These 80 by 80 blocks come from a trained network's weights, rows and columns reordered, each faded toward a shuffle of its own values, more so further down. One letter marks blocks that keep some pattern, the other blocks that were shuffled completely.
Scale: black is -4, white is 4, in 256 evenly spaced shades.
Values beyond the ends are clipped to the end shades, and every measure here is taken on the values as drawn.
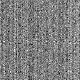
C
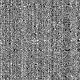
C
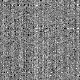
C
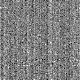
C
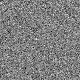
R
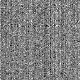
C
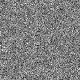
C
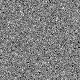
R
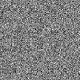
C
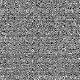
C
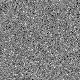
R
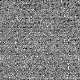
C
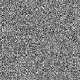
C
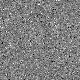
R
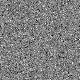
R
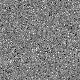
R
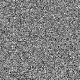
C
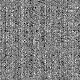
C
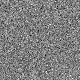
R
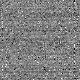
C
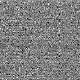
C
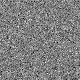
R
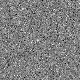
R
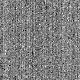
C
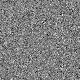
R
